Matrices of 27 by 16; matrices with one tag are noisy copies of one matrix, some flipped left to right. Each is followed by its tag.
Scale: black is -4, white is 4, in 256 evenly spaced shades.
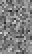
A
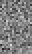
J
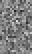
A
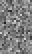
A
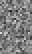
A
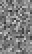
A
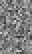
A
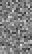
J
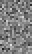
J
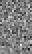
J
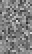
A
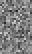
A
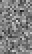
A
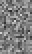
A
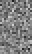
J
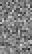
J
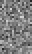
J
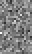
A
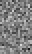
J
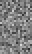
J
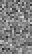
J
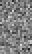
J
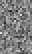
A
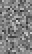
A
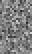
A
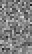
J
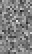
A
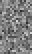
A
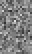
A
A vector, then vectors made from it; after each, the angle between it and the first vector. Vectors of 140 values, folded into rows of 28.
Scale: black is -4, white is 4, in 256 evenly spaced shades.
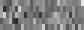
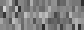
nearly opposite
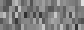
nearly parallel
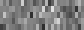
orthogonal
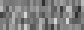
orthogonal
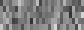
partly aligned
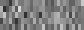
nearly parallel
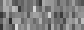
partly opposed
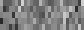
partly aligned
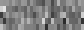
orthogonal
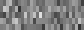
nearly opposite
